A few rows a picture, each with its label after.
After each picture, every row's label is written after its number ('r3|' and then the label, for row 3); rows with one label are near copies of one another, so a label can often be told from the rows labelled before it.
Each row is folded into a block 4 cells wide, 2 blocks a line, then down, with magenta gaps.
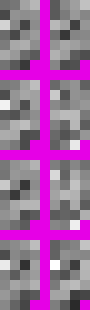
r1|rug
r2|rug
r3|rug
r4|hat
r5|rug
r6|hat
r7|rug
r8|rug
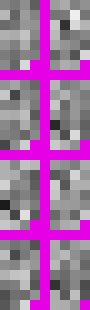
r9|hat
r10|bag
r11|hat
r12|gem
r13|gem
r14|bag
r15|hat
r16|gem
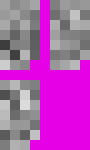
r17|gem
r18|bag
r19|bag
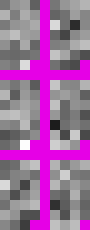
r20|hat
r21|rug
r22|hat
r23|gem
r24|rug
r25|gem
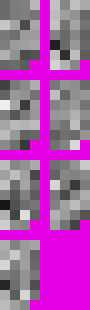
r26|rug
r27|gem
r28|rug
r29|hat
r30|gem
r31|rug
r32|gem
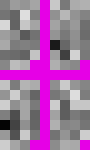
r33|bag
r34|gem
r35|gem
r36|bag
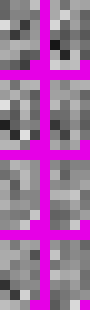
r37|rug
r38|gem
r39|gem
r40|gem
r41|bag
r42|hat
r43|gem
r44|hat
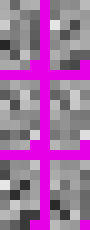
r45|gem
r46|rug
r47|bag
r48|bag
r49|rug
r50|gem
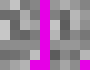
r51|bag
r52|bag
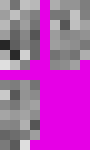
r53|gem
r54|bag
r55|hat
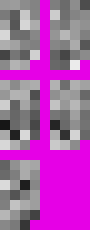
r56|bag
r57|hat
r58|gem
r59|gem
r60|rug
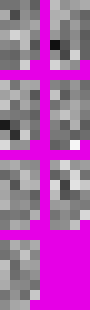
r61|hat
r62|gem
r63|gem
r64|hat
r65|bag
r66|bag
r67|bag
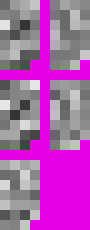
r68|rug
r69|bag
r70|rug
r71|bag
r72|bag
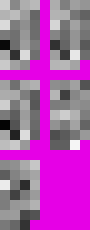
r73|gem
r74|gem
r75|gem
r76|hat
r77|rug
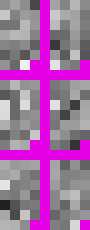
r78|hat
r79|gem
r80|bag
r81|rug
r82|gem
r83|hat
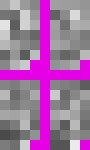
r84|bag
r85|bag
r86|hat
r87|hat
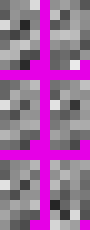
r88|rug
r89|hat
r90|rug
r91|rug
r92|rug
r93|gem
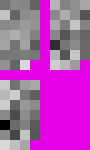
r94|hat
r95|gem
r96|gem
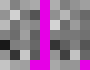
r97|gem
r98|gem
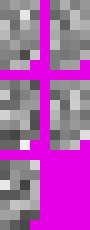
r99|bag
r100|bag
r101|hat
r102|bag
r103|rug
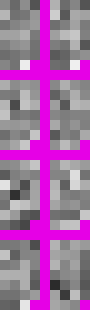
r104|hat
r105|hat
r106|bag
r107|bag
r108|rug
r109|bag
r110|hat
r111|gem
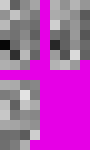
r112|gem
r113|gem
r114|bag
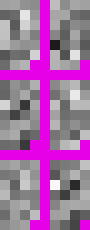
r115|bag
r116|gem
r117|rug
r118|bag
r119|bag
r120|rug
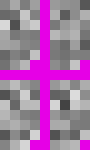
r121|bag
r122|hat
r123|bag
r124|bag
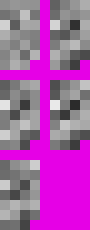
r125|bag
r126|rug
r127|rug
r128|rug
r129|rug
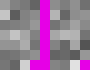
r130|hat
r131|hat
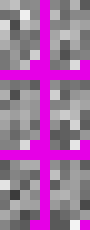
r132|bag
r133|hat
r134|hat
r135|hat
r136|rug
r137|hat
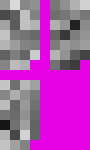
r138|bag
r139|rug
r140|gem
